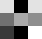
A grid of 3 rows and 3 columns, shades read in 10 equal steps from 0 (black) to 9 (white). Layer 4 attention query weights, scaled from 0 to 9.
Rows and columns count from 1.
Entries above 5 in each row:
2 1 1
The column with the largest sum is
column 3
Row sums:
16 15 11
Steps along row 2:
up down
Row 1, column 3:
8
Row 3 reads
2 0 9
